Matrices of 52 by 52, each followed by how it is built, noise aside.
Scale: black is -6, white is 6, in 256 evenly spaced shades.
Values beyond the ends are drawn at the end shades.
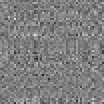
low rank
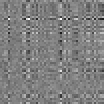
low rank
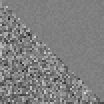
lower triangular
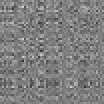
low rank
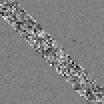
banded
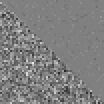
lower triangular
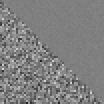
lower triangular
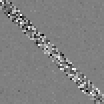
banded
